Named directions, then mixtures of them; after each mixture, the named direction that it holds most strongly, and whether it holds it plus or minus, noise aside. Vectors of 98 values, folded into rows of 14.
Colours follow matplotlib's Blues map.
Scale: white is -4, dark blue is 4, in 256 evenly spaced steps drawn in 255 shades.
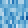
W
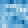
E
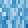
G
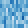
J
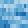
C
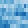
C, plus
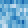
E, plus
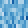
W, plus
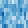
W, minus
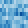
C, plus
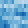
C, plus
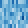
W, plus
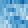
E, plus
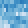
C, minus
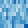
G, plus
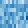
W, plus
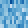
J, plus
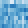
E, minus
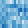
E, minus
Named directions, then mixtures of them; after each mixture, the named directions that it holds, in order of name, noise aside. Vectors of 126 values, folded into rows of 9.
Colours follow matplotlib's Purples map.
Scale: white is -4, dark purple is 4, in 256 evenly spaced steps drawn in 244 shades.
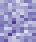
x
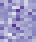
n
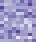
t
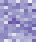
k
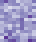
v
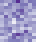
k, x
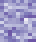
t, v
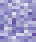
n, x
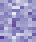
n, x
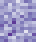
x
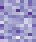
n, t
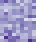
v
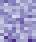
v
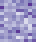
t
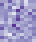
n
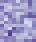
t, v, x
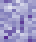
v, x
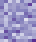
k, t, v
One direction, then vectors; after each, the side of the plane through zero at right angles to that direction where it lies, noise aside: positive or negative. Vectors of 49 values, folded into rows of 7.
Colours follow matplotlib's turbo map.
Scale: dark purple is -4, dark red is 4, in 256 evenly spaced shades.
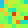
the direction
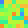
positive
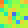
negative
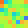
negative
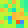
positive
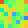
negative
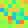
negative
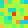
positive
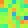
negative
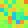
negative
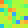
negative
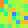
negative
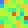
positive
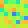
negative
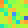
negative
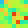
positive
